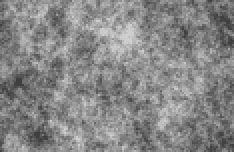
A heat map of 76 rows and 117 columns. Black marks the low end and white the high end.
Average level on the scale: 50%. Mirror symmetry: none. Slope: none. Stripes: none. Grain: blotchy. Ninth with the highest average: top middle.
